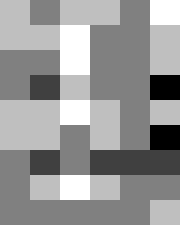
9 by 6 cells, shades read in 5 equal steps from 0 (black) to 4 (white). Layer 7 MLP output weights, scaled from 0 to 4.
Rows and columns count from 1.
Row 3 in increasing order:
2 2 2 2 3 4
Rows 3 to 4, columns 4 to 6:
2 2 3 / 2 2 0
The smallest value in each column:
2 1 2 1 1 0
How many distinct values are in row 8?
3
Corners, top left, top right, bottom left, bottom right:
3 4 2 3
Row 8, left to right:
2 3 4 3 2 2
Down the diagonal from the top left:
3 3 4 2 2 0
